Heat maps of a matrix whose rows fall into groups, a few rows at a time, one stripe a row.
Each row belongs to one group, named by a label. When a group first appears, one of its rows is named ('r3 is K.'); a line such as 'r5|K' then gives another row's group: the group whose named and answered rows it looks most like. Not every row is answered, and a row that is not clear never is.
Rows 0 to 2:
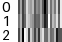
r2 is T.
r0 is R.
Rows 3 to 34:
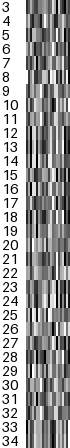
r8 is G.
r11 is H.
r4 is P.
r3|G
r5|T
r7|T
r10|R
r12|T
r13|T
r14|T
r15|G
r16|T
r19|T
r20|T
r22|R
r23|G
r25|T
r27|G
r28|T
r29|T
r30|H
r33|R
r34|R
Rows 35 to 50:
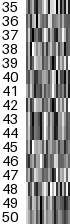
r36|T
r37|P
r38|T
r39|R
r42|R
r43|P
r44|P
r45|T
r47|R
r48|G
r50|P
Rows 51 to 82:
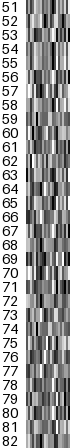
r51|R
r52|H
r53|G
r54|R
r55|R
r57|P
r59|T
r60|P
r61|G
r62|T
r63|R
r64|P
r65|R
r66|H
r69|T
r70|P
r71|G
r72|P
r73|H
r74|T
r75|P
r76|P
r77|H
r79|T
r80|G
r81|R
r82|P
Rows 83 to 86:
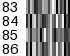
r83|G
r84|T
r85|P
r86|T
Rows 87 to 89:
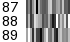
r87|T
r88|R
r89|P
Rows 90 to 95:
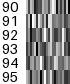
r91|T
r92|P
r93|T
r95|P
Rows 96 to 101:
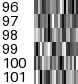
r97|P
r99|H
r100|R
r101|P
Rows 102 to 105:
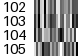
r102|T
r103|T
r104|R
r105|G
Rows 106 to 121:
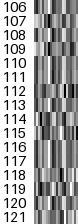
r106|H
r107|P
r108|H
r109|P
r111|H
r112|G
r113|H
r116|H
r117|H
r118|R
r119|P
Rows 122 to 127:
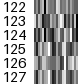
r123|G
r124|T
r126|R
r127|H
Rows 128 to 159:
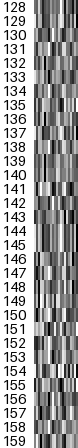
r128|G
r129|G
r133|P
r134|H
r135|R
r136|T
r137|G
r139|T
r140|T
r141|H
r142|P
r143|G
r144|G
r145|G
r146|T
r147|H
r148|T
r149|T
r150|H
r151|P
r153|H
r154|G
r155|R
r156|P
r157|P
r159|P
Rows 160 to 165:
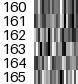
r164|H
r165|R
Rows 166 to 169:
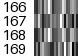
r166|H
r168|H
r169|T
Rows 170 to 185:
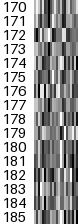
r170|P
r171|P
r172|H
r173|P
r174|G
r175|P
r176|T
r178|G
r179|R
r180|G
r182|T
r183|T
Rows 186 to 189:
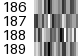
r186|P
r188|R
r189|P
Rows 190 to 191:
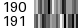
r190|P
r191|G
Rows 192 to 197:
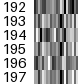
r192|G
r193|R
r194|P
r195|R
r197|R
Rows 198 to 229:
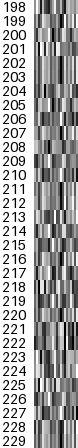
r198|P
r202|R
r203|R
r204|T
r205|H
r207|R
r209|H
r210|G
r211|R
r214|H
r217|H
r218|T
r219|P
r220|R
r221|G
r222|G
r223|P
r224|P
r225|T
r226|H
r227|G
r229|R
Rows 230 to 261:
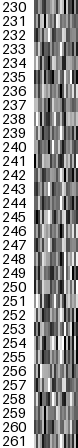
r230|G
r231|T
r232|H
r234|P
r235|T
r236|R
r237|P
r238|P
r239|G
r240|P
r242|G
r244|G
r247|H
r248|R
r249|T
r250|R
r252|G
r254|G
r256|T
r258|P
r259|T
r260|T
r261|G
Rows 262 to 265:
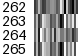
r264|T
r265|R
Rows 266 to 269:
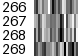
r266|H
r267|R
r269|G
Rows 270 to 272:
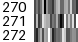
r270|T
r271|R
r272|H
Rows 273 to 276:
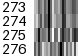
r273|P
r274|P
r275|P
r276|R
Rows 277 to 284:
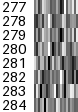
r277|R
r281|P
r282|G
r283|P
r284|T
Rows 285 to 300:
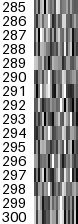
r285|T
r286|H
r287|T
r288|T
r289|P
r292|G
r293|T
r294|H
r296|P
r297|T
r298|H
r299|G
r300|G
